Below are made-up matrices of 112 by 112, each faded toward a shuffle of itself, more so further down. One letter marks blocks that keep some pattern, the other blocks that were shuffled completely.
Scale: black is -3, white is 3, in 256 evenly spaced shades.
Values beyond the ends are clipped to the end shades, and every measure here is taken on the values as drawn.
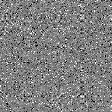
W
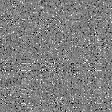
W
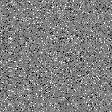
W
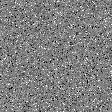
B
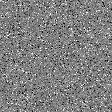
B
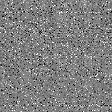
W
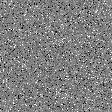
B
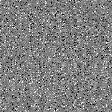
W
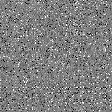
W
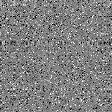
W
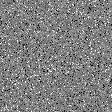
B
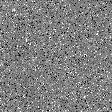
B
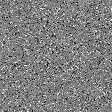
B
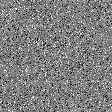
B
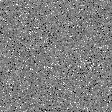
B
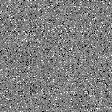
W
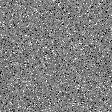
B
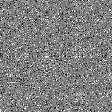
W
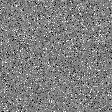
B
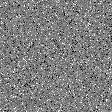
B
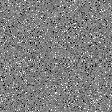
W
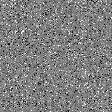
W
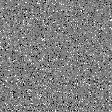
W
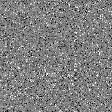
W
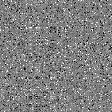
W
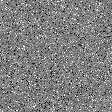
B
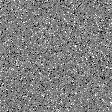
B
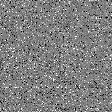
W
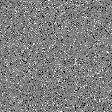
W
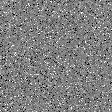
B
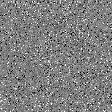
W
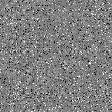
W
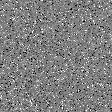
B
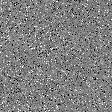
B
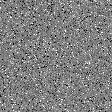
B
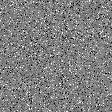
B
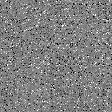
W
